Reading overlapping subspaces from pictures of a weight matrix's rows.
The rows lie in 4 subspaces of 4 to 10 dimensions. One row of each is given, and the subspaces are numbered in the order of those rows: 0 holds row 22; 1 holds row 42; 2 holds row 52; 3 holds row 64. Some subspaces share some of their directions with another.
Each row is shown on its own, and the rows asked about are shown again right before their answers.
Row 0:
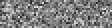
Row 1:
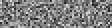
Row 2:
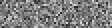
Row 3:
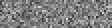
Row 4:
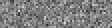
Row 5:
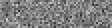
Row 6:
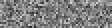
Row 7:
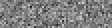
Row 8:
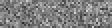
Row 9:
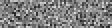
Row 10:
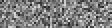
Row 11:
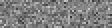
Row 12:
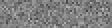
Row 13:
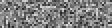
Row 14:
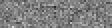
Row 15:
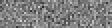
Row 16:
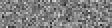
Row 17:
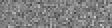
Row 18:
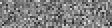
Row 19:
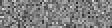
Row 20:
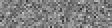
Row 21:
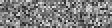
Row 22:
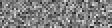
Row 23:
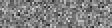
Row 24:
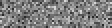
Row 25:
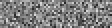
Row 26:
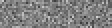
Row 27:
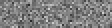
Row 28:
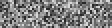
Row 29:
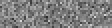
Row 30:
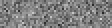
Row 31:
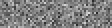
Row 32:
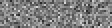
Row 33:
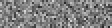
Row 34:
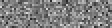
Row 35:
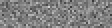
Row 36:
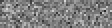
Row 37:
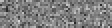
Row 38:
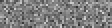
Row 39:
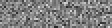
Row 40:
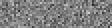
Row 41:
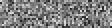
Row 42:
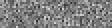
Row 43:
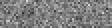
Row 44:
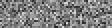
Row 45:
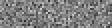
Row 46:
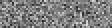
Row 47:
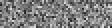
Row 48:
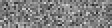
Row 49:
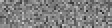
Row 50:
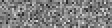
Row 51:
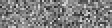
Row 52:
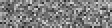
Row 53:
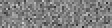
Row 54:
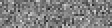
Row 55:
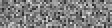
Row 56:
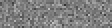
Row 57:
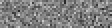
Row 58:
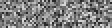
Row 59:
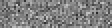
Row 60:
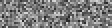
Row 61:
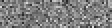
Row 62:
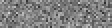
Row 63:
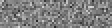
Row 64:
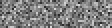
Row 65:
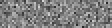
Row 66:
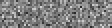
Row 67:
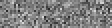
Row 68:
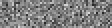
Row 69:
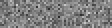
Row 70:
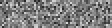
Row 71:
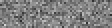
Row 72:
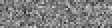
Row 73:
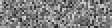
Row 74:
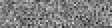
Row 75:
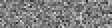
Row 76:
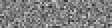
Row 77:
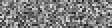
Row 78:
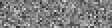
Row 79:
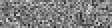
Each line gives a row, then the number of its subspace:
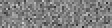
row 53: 1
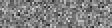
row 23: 1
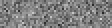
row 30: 1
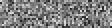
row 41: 1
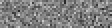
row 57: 2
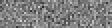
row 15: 0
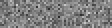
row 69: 1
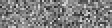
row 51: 3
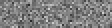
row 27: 0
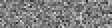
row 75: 0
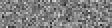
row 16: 3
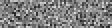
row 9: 0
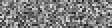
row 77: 0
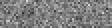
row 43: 1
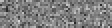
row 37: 2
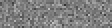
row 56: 0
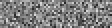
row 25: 2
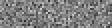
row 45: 0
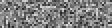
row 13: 0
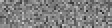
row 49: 2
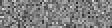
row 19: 0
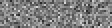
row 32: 1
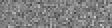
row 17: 0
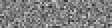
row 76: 0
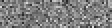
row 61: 3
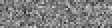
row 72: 2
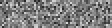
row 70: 1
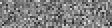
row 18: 1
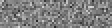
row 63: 3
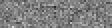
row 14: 0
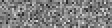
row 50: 3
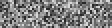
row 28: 0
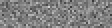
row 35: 0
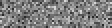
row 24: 0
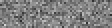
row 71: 0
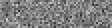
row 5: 1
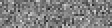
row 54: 1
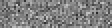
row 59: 0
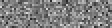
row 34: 3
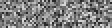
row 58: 3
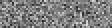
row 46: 0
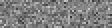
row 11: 0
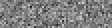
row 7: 0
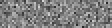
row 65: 1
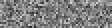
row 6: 2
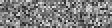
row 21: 2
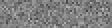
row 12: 3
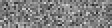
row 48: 0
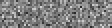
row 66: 0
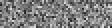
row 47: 2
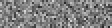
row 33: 2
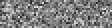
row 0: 2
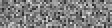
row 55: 0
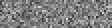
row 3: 2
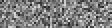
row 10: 1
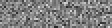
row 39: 3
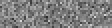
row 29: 0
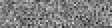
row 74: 1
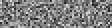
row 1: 3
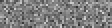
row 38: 2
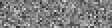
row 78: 0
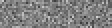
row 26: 3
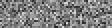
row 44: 3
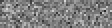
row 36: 2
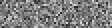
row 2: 1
